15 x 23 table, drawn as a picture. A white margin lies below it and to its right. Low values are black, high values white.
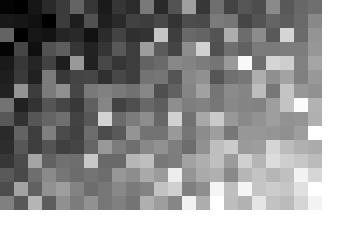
Ninth with the lowest average: top left. Ninth with the highest average: bottom right. Slope: up to the bottom right. Mirror symmetry: none.
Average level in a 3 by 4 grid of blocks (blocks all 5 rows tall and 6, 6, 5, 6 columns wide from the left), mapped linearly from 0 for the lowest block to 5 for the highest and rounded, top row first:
0 1 2 3 | 1 2 3 4 | 2 3 4 5
